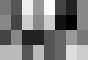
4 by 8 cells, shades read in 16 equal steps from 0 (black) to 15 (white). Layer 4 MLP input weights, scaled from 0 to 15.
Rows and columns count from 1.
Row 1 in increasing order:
2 4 5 7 8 9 14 15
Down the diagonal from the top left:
7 4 2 11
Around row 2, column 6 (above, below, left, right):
4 6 12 0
